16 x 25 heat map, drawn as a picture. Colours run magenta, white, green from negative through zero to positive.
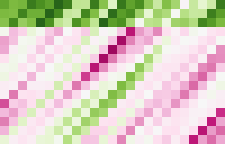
The top left is the ninth with the highest average. The top part is higher, up to a seam about 20% of the way down. On average the colour sits 50% of the way up the scale.
